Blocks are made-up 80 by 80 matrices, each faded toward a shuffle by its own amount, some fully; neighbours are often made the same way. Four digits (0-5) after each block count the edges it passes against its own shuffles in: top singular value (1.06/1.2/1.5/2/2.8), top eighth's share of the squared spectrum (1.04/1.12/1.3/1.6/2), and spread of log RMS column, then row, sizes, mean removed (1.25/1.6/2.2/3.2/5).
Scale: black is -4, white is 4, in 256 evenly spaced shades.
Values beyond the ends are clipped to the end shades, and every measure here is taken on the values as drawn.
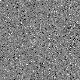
1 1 1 0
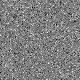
0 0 0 0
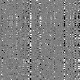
5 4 3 2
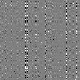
5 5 3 2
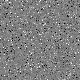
0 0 0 0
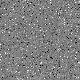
2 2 0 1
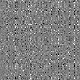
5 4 3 2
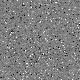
0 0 0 0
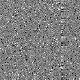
4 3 2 1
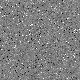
0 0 0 0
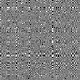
5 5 3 3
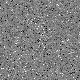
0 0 0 0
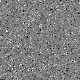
0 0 1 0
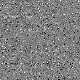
3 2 1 1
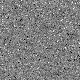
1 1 0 0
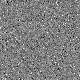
0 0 0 0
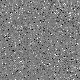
2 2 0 0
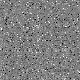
3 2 0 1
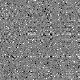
4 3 1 2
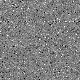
1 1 0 1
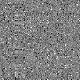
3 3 2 1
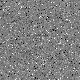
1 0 0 0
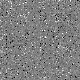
1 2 2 1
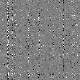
3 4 3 2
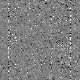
3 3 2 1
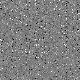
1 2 2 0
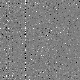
3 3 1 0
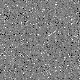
1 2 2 1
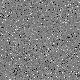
0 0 0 0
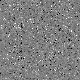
1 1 1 0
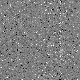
2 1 1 0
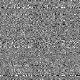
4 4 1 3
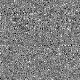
3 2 0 2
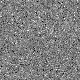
1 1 0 0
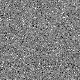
2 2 0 1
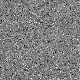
2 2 0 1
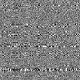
4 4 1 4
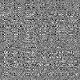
4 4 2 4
